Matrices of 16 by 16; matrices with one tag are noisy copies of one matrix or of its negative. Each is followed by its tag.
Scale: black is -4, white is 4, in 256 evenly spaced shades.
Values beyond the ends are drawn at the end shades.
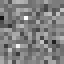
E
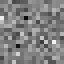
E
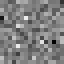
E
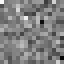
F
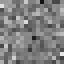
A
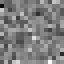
A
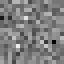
E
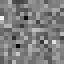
E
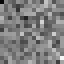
F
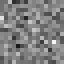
E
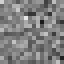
F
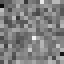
A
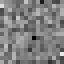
A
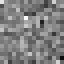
F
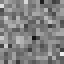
A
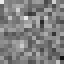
F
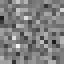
E
